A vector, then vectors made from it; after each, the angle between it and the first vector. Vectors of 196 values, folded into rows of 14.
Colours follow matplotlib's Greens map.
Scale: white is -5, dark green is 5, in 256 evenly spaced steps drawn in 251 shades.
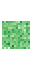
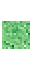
partly aligned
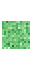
nearly parallel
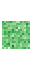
nearly parallel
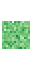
orthogonal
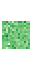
orthogonal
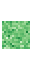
partly aligned
